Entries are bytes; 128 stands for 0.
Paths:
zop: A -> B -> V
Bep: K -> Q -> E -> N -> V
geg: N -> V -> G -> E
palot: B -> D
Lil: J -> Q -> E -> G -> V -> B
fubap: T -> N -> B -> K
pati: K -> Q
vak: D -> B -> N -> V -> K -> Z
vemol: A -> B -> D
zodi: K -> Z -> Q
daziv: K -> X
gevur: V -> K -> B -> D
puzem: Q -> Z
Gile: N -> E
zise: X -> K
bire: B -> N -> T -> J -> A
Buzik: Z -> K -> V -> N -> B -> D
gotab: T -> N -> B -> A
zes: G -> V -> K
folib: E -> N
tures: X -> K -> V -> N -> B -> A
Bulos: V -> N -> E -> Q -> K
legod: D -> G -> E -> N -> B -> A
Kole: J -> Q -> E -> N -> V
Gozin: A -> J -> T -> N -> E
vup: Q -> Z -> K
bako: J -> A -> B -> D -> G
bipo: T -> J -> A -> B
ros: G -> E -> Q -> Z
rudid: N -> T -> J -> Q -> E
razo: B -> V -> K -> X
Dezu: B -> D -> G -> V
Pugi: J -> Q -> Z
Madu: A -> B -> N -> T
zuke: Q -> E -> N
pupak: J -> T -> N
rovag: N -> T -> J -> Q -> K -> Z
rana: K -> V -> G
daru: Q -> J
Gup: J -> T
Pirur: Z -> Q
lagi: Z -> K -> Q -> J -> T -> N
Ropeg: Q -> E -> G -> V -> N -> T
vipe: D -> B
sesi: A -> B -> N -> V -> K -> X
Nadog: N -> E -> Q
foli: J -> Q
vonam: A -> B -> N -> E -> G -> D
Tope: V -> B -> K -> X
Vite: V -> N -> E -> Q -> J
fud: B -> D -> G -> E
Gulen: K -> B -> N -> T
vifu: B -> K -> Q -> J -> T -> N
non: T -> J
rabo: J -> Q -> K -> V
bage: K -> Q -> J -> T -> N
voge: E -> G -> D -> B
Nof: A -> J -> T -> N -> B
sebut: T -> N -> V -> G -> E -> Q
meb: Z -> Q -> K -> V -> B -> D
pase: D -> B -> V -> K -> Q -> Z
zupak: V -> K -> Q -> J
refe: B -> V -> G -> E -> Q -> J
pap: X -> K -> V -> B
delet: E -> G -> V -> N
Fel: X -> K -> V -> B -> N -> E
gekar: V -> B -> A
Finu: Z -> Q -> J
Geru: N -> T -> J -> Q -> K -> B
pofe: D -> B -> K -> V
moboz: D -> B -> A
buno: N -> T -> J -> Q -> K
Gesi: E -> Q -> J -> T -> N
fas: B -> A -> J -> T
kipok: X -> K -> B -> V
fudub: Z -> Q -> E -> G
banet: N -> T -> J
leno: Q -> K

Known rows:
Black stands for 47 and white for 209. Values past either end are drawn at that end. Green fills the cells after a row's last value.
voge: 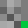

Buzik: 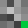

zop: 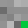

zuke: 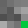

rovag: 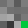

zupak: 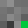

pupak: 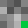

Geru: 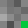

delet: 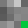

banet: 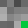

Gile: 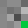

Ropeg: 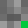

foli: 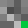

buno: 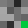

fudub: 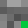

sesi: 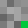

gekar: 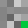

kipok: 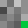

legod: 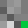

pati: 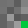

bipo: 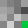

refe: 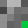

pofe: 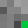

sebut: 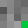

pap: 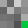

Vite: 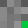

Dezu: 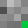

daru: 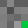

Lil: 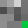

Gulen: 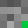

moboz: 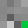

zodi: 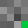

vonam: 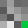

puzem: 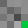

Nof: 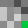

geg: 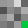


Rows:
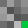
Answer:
Pugi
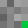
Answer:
Tope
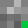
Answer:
vak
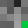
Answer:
bage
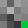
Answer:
meb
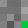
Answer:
zise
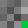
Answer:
leno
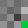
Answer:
Nadog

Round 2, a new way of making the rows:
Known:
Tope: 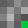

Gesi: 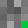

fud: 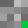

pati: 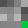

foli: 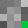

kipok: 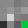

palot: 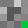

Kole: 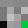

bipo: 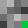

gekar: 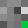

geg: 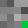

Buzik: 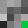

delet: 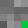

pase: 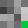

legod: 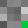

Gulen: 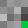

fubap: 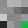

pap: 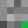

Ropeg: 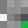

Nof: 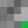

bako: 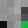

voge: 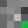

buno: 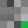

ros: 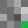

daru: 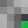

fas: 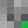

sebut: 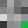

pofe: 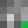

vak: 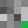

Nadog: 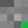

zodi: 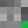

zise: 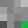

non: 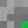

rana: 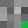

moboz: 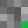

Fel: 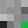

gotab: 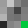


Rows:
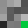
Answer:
meb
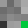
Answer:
pupak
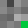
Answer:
rudid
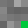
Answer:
folib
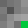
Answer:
vipe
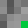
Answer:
bage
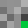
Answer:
Gup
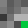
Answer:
Geru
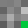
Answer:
zop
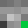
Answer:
Bep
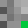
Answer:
Pugi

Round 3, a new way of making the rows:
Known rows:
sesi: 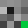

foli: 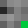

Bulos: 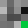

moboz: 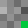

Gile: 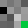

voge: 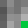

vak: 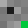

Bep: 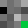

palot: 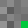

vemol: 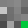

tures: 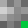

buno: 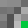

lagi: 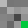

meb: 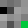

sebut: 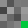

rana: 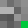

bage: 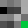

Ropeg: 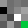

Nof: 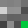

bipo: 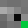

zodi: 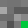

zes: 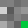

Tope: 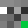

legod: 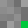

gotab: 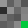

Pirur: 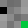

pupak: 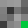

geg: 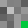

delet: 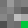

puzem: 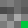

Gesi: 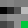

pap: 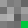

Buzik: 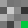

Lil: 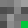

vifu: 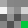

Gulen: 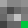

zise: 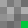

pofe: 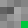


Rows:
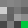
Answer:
zop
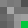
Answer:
folib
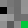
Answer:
Finu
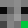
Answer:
Kole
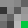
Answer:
banet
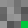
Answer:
fud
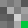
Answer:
Nadog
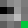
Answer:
rabo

